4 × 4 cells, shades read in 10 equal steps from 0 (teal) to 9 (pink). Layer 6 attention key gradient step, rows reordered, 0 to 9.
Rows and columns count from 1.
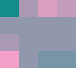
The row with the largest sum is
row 4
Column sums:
20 21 22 21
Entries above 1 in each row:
3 4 4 4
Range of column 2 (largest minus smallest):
1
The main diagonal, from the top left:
0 5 5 4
